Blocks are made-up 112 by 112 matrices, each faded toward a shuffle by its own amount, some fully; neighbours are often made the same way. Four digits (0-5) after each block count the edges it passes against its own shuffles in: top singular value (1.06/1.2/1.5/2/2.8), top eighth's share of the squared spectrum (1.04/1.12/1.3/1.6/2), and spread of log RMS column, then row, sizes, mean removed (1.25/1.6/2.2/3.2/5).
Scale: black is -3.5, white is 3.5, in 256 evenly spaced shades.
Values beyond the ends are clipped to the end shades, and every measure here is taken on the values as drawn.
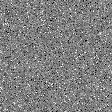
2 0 0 0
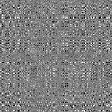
5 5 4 4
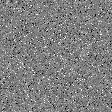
0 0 0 0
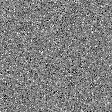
1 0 0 0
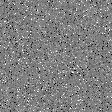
0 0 0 0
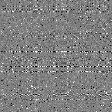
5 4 2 3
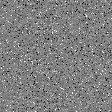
3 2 0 0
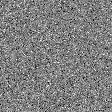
0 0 0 0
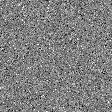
0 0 0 0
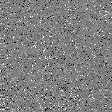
3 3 1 1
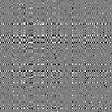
5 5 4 4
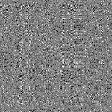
4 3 2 2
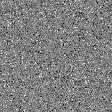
3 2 0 0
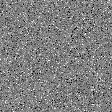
1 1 0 0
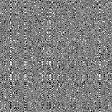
5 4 3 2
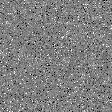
3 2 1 0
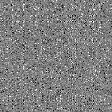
4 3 2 2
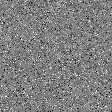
0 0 0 0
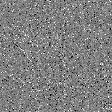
3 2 1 0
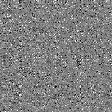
4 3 2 1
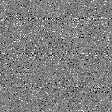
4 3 0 2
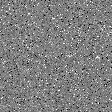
0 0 0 0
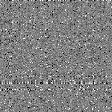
4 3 1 2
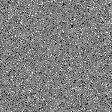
0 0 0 0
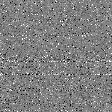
3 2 0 2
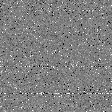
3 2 0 1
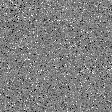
1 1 0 1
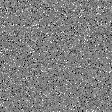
2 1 0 1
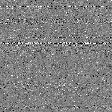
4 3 0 3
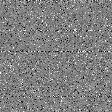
3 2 0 2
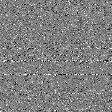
3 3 0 3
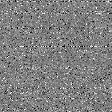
3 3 0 3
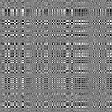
5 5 5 5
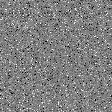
3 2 0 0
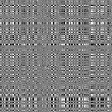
5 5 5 5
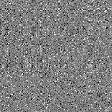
4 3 2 2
